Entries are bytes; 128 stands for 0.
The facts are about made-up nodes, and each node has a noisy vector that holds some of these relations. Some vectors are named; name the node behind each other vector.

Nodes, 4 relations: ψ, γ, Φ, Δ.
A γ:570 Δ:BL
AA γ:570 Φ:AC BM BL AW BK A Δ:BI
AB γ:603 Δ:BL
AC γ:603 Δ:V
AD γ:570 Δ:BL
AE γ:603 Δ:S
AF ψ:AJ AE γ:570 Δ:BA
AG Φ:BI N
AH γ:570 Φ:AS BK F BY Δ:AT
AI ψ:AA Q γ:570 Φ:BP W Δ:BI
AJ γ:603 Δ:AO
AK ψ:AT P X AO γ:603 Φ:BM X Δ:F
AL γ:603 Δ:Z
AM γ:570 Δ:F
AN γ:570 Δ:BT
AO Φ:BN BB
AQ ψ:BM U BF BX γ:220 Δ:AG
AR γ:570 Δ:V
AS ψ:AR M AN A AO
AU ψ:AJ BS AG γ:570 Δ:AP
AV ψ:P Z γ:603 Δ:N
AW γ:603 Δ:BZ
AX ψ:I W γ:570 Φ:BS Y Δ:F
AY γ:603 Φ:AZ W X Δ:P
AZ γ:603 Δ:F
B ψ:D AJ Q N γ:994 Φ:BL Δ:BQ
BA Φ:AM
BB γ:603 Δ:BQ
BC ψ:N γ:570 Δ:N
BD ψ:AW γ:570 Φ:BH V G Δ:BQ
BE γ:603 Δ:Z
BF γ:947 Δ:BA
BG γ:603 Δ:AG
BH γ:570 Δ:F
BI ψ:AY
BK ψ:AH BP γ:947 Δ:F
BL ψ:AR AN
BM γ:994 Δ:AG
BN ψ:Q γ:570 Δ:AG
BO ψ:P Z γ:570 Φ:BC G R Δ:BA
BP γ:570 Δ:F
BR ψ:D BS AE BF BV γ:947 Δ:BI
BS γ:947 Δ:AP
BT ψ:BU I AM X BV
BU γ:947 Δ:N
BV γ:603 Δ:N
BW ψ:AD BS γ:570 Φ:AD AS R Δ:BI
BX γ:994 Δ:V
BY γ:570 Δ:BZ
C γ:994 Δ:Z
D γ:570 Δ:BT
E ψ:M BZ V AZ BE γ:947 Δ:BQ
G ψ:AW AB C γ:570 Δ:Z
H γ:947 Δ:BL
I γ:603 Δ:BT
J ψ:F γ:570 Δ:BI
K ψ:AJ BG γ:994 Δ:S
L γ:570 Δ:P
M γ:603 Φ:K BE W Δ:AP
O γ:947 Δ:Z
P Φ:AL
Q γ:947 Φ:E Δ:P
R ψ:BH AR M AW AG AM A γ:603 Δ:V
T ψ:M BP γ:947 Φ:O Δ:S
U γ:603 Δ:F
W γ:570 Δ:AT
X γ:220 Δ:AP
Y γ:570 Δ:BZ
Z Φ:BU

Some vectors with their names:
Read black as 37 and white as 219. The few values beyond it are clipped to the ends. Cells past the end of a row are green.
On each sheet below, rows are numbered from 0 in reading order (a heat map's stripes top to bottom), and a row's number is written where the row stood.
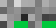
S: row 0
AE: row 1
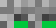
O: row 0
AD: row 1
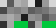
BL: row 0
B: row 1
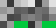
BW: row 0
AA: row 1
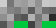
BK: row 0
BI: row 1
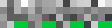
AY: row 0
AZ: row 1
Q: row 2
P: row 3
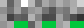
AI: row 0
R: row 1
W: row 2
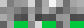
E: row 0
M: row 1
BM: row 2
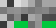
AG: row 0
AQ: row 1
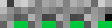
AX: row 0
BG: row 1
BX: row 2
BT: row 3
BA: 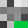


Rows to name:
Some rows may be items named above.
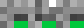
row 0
BV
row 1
AI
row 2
BV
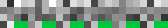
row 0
Z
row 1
AY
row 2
BO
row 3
T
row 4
X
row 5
AO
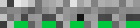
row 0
BA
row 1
BM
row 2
AT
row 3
AV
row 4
BV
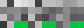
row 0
BA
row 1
BD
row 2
J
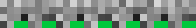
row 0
BZ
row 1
K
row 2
V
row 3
BE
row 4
AS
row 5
N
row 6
BH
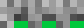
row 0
G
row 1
U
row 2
AM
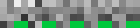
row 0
F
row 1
AH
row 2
BC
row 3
AM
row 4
AC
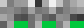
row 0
E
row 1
AK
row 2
X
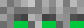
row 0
BR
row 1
C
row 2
AM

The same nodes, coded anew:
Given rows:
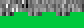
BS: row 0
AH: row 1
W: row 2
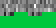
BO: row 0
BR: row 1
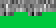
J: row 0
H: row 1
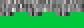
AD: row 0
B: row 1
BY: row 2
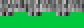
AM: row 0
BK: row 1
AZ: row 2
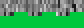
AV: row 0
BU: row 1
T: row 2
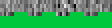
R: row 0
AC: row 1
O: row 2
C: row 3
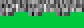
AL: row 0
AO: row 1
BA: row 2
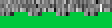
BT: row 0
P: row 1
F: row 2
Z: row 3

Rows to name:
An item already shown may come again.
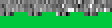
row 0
AQ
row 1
AQ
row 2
AX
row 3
BI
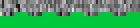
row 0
T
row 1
BL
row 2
AG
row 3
AA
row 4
BE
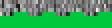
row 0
T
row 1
V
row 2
BT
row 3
AD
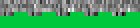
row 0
BZ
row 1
AI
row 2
E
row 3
B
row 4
AK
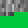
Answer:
G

